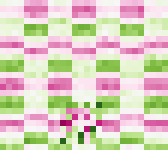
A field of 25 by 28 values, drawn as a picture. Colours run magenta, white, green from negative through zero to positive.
Average level on the scale: 50%. Odd patch: rougher, in the bottom middle. Roughest part: bottom middle. Stripes: horizontal, repeating 4 times.
